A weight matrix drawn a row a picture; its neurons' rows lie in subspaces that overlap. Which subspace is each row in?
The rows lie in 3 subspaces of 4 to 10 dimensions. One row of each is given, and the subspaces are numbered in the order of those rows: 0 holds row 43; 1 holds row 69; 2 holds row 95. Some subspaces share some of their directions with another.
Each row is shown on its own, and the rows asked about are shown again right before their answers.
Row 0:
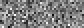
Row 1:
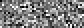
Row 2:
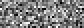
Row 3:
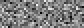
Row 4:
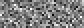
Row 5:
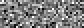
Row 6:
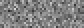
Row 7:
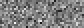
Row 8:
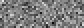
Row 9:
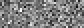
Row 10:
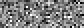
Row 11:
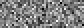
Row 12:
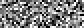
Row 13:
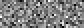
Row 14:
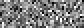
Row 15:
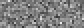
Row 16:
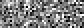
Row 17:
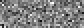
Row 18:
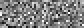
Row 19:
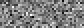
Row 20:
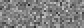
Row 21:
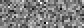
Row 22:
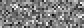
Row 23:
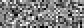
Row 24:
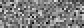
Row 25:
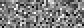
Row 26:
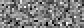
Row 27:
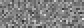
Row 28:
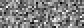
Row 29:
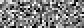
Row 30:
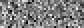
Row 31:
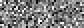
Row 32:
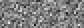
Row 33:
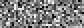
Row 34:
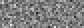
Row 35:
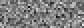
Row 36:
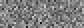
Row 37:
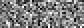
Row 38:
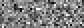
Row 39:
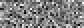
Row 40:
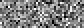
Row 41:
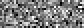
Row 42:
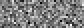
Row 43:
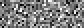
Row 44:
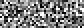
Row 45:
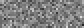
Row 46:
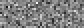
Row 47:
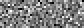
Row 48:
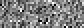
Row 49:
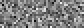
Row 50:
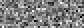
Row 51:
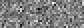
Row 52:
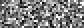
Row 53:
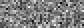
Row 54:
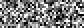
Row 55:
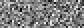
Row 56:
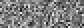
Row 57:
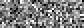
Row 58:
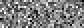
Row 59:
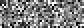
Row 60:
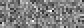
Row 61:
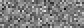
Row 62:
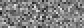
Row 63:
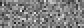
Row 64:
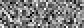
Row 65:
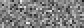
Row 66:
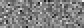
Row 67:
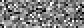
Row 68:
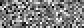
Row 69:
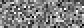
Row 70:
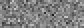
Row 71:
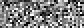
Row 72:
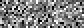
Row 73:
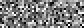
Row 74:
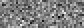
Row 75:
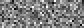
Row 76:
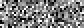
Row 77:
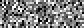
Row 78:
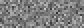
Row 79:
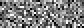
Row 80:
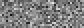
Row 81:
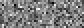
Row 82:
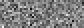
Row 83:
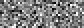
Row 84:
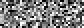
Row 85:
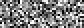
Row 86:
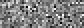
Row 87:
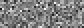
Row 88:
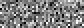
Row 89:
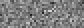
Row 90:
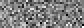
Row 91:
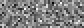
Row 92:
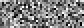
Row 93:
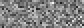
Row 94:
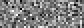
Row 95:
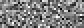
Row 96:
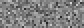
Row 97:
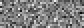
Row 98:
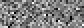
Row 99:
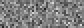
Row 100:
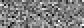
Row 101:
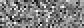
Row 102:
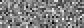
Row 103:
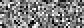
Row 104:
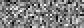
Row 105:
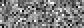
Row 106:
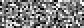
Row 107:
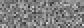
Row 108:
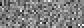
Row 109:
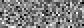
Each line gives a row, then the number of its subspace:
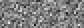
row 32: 0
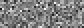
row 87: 2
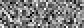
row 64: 1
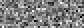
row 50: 2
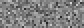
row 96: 2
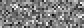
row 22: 2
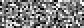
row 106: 1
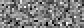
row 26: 2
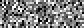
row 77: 0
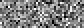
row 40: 2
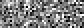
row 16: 2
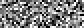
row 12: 2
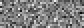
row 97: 1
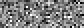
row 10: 2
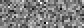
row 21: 1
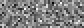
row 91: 1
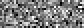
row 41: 2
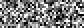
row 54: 2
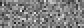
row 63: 0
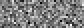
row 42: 1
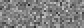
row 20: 2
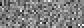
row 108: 0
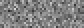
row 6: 1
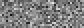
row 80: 2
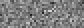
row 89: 2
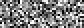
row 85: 2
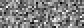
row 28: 2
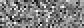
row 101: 1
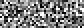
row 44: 2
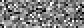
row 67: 1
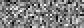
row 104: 2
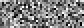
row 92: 2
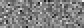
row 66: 1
